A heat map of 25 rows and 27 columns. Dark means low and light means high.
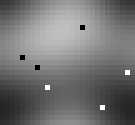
The top middle is the ninth with the highest average. The histogram is bell-shaped. There are no regular stripes. No single row or column stands out from its neighbours. Six lone cells stand out: three far higher and three far lower than their neighbours.
